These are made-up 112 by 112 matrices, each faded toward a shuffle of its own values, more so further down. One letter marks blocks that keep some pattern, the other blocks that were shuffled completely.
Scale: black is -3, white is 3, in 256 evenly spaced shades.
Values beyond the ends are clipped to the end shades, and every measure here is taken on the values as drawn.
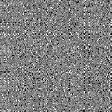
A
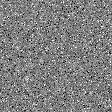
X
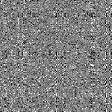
A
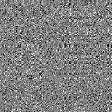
A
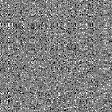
A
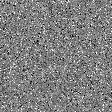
X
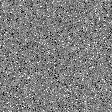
X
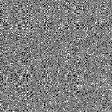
A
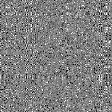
A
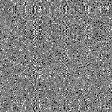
A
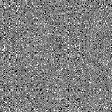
A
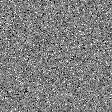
X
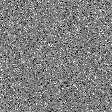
X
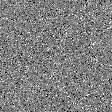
X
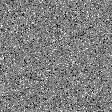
X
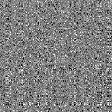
A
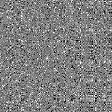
A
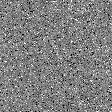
X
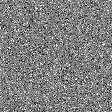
X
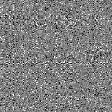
A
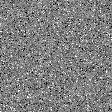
X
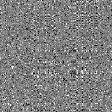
A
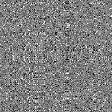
A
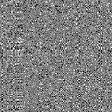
A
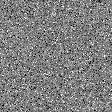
X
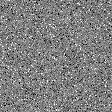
X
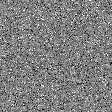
X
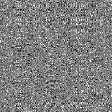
A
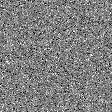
X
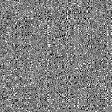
A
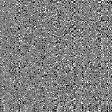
A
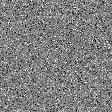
X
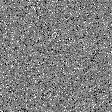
X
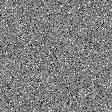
X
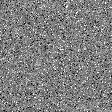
X
